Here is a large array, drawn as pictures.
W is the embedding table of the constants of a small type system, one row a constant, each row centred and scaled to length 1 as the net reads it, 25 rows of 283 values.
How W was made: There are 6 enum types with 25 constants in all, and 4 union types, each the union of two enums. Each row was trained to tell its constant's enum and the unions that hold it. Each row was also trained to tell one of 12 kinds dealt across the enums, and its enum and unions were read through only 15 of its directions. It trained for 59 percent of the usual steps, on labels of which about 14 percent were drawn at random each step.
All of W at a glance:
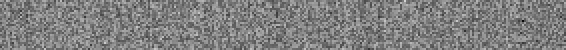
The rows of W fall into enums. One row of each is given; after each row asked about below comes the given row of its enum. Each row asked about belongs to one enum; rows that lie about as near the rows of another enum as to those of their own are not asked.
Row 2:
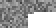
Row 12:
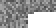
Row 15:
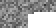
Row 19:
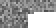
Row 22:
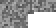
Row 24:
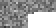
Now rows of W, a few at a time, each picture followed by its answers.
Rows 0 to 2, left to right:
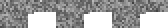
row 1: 2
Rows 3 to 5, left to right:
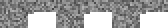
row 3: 2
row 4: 22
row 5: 22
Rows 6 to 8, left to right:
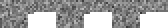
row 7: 22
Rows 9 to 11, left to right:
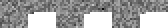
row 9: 12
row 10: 15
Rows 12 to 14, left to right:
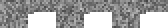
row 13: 2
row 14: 24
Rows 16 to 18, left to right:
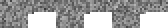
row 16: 24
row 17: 22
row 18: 2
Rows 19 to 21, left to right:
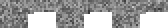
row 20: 24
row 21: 15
